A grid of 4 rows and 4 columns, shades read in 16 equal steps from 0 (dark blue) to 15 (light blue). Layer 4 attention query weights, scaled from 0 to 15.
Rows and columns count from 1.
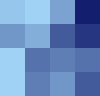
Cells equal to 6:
0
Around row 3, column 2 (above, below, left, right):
12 8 15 8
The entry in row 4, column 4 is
5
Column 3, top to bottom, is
11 5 8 10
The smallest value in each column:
10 7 5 0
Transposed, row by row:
14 10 15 15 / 15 12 7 8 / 11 5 8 10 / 0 2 7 5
